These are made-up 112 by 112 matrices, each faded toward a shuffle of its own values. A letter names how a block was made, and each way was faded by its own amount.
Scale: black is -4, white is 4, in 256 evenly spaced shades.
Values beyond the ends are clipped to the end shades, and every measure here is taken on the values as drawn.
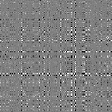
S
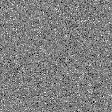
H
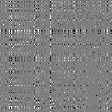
S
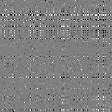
S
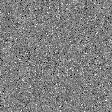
H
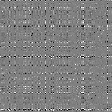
S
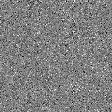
H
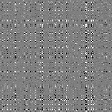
S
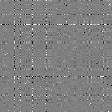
S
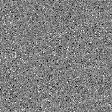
H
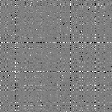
S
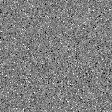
H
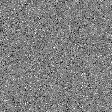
H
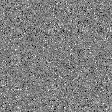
H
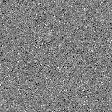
H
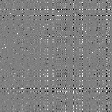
S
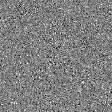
H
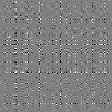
S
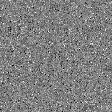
H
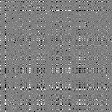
S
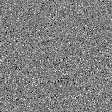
H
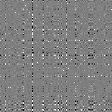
S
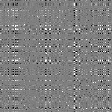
S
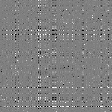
S
